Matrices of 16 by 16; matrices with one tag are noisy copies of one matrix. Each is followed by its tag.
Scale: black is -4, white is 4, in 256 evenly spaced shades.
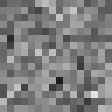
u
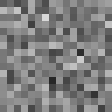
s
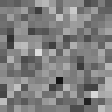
u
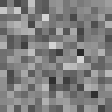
s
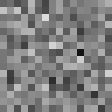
s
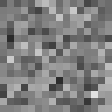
u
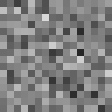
s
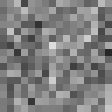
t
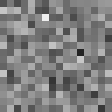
s
